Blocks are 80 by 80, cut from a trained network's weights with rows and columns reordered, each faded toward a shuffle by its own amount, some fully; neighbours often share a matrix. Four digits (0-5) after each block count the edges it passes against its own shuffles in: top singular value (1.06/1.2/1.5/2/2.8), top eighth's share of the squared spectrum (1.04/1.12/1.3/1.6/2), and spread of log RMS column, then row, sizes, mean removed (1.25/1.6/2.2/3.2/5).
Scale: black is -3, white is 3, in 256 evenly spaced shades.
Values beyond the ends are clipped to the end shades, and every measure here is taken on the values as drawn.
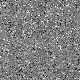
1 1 0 0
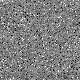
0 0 0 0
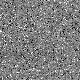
0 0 0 0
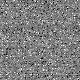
1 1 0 0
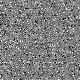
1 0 0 0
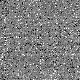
1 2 1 0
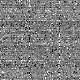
3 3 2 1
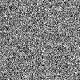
3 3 1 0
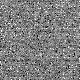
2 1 1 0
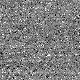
1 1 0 0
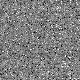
0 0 0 0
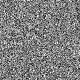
2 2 0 0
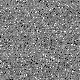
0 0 0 0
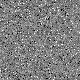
0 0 0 0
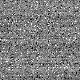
2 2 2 0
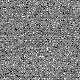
2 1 0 0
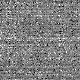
3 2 2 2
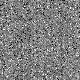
1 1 0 0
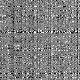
4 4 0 4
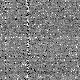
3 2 2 0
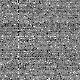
3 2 2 1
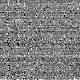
3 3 2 1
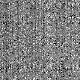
3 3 0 2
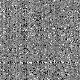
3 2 0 2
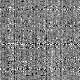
3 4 1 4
